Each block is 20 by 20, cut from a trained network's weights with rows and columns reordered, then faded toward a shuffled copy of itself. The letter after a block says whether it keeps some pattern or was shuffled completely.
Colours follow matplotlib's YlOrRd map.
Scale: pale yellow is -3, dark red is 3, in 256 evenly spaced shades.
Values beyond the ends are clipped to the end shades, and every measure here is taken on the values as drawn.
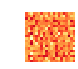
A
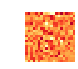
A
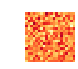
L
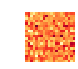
A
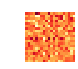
A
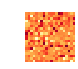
L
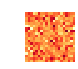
L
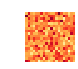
L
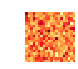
L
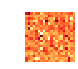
L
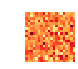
L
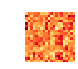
A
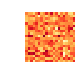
A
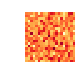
L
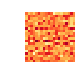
A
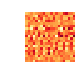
A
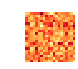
A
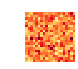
L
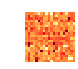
L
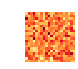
L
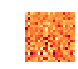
A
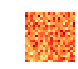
L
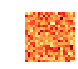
L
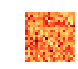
L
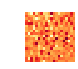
L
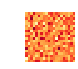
L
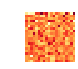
A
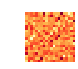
L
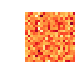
A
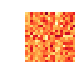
A
